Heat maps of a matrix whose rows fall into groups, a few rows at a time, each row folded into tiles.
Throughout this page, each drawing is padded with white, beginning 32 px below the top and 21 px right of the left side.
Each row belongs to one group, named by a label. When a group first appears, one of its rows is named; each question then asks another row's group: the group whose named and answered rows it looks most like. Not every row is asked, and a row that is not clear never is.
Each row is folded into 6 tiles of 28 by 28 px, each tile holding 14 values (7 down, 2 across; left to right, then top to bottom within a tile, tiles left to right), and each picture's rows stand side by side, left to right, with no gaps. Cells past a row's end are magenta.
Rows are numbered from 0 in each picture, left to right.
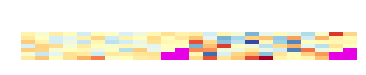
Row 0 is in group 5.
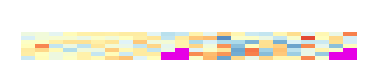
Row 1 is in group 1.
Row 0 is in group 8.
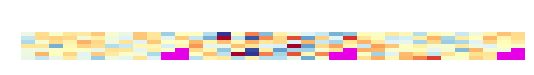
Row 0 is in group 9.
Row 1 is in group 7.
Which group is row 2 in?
5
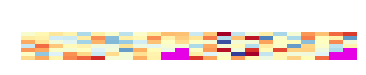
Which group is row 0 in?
5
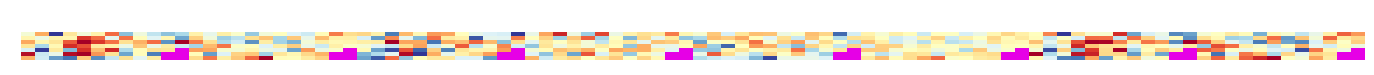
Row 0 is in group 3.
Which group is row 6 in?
3
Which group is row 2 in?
7
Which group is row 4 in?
9
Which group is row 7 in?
5
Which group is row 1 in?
5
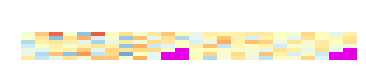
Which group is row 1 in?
9
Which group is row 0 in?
1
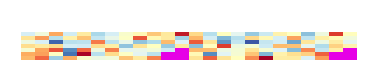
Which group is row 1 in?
5
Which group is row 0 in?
1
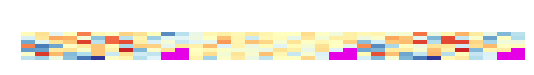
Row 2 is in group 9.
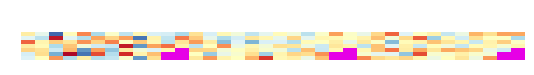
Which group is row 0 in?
7
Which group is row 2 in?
1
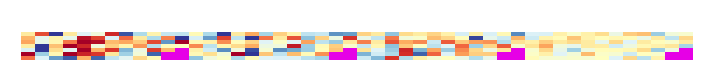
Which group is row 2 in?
7
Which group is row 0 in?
3
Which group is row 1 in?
7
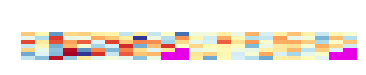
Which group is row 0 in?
7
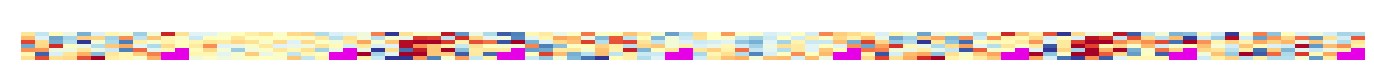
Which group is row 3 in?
9
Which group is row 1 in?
8
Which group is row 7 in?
7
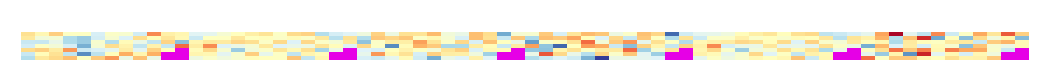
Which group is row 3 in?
9
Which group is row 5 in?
1
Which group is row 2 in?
9
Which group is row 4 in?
8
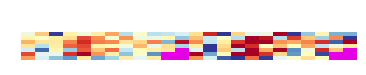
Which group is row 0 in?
3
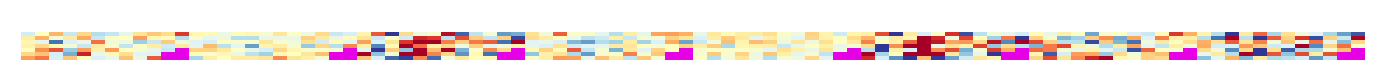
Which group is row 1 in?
8
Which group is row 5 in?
3
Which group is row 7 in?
7
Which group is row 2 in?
3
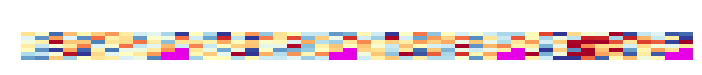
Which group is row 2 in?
7
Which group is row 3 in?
3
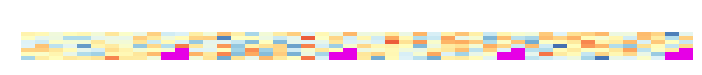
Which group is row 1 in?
1
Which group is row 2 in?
9
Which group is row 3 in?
9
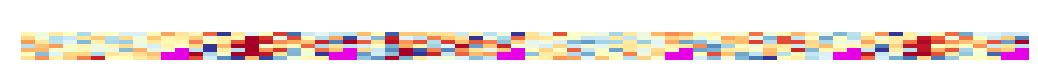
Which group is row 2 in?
7
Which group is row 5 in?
3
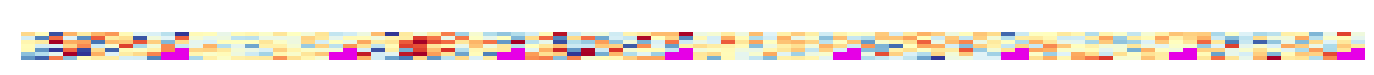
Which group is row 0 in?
7
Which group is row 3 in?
1
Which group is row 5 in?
9
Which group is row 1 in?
8
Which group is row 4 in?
9
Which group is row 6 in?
5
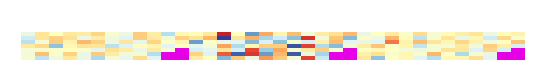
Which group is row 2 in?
9
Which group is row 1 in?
1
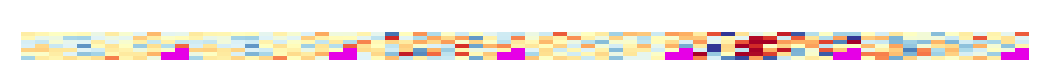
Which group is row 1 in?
8
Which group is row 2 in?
7
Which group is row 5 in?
1
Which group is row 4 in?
3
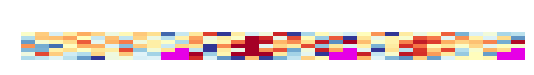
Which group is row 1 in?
3
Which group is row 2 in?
3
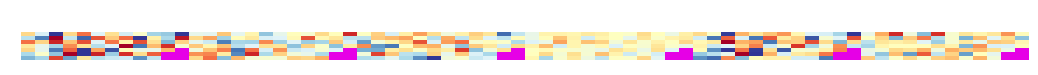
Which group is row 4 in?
7
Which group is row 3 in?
9
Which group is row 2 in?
9
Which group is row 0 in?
7
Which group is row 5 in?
1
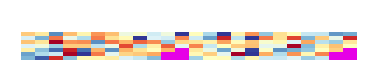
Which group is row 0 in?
7
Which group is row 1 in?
7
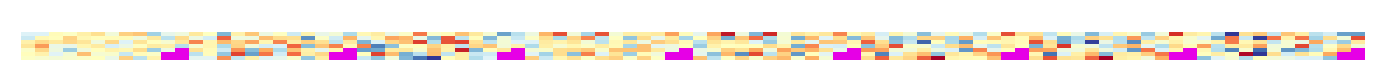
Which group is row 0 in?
8
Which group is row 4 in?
1
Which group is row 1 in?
7
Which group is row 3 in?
1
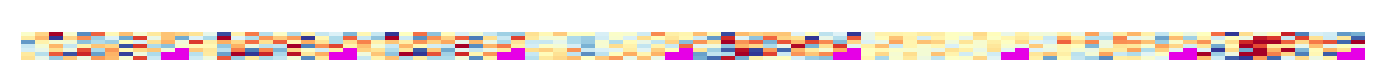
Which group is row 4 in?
7
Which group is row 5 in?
9
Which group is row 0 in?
1
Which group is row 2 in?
7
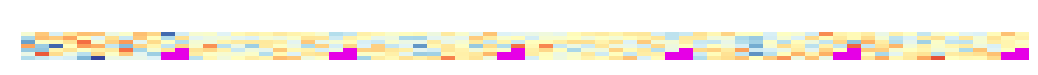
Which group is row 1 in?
8
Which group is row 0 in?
9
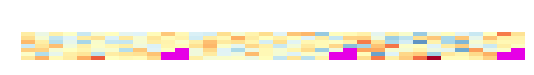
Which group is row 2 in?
5
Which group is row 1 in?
8
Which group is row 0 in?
5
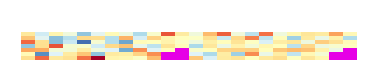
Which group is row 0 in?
5
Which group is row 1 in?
1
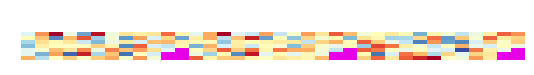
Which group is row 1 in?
1
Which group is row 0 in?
1
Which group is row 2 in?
5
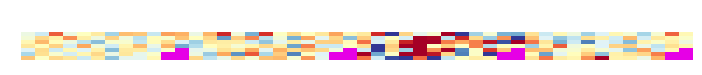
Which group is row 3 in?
5
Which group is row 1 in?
1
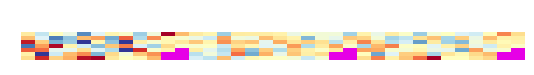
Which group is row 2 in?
5
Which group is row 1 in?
7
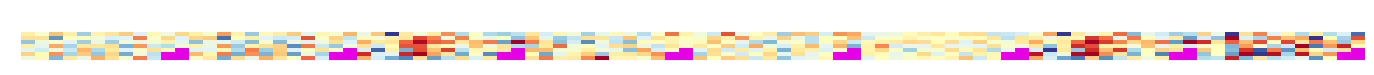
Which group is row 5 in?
8
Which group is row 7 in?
7
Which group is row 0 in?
1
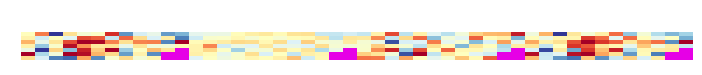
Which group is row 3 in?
3
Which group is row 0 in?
3
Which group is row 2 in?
1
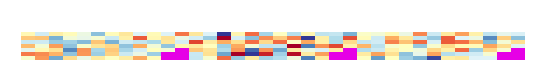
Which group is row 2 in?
9
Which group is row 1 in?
7
